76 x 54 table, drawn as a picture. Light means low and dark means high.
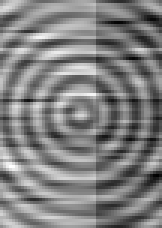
Histogram: bell-shaped. Average level on the scale: 50%. Seam: vertical, 60% of the way across, the right part higher. Rings: centred on the centre.
